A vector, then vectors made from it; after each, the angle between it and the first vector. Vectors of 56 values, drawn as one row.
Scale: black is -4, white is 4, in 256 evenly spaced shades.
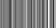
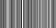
orthogonal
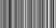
nearly parallel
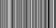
nearly opposite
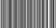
nearly parallel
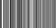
orthogonal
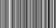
nearly opposite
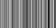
nearly opposite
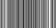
orthogonal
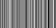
nearly opposite
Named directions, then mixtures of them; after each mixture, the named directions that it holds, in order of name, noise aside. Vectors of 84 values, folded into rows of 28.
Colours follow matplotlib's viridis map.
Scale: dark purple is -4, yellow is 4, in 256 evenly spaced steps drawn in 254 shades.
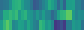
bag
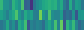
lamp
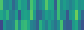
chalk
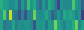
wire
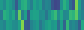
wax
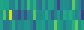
wire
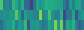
lamp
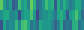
chalk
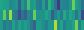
wire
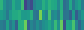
lamp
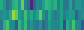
bag, lamp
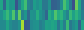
wax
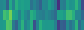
bag, wax, wire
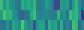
chalk, wax, wire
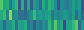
lamp, wire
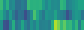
bag, wire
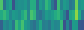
chalk, wax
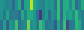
chalk, lamp, wax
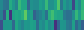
chalk, wire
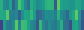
chalk
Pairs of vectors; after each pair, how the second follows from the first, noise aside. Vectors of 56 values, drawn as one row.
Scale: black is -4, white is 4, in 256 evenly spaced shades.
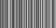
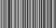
negated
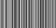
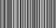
negated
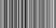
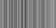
shrunk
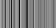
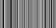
wrapped around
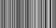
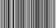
wrapped around
